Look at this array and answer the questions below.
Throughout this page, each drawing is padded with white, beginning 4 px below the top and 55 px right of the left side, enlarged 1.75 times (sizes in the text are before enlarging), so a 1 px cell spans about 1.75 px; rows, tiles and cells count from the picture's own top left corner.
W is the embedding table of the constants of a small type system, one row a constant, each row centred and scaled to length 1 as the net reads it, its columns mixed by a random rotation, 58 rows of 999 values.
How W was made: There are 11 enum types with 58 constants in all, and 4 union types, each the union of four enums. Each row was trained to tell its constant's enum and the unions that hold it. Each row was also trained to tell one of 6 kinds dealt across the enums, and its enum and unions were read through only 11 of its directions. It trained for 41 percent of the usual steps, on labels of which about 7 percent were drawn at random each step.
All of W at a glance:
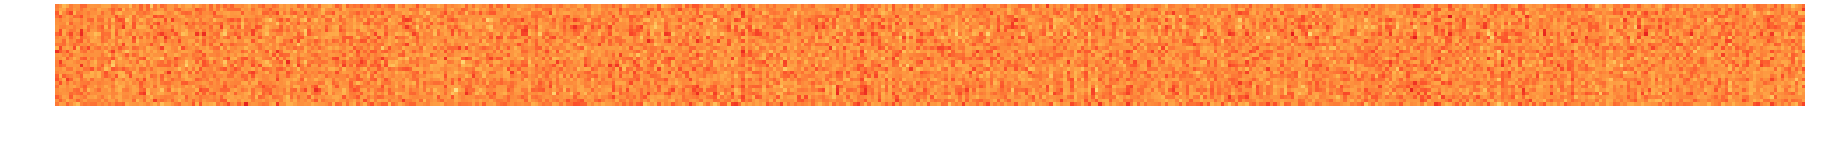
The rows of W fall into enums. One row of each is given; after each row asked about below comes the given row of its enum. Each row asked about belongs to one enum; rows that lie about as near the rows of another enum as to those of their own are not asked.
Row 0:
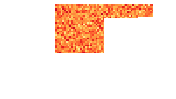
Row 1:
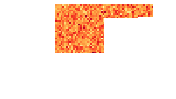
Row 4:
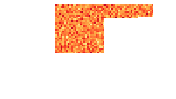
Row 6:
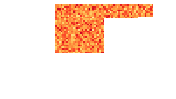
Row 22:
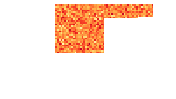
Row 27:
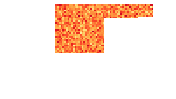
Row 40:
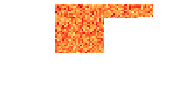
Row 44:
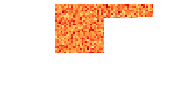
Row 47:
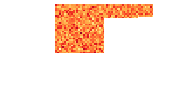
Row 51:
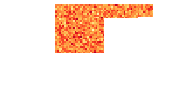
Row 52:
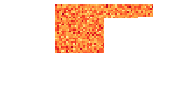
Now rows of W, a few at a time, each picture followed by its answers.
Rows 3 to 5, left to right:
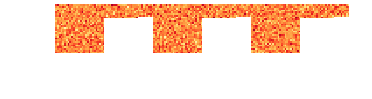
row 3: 4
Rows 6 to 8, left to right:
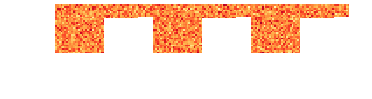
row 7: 27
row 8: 22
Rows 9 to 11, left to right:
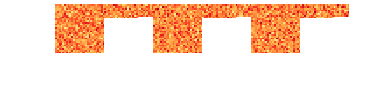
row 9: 22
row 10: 6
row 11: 44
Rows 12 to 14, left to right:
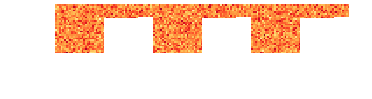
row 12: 22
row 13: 22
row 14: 22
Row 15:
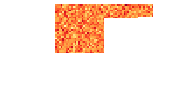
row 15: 52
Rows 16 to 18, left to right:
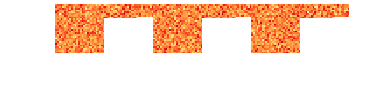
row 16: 52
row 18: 44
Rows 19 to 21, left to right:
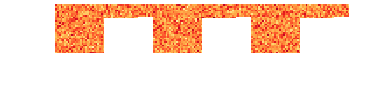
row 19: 1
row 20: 27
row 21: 47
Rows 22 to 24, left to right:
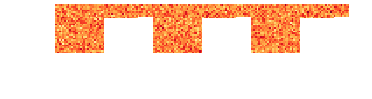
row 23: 6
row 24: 51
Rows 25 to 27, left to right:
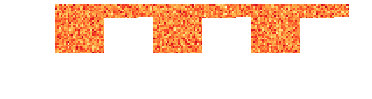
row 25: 1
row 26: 4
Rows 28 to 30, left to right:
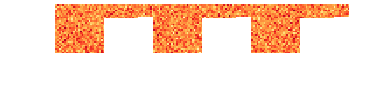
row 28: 6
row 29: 0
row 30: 44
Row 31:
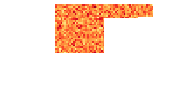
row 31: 47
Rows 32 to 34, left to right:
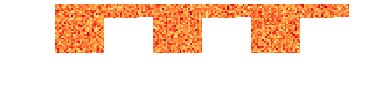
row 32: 52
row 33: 40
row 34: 27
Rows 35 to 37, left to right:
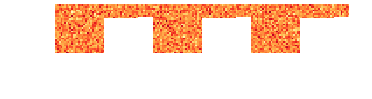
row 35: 52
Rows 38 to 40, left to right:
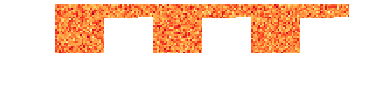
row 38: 40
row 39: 47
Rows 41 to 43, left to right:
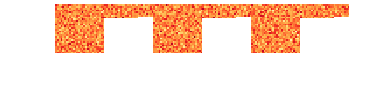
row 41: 4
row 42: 4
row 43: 52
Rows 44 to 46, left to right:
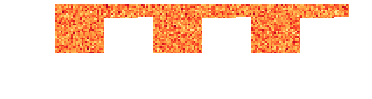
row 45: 47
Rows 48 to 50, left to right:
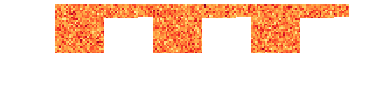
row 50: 47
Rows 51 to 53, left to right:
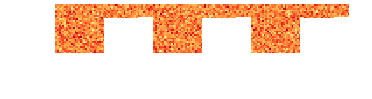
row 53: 6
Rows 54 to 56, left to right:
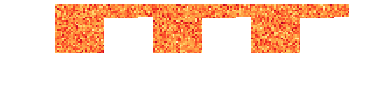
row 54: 6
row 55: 27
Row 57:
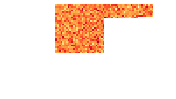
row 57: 44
